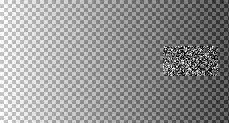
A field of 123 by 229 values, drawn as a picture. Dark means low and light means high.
The field is checkered. Values change most from cell to cell in the middle right. There is an overall slope up to the left. In the middle right lies a patch that is rougher than the rest.
